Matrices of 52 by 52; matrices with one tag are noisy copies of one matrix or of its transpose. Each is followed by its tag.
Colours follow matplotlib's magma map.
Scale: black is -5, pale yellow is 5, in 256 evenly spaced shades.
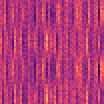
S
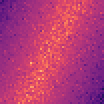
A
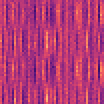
S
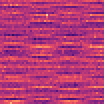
S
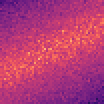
A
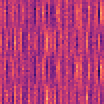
S
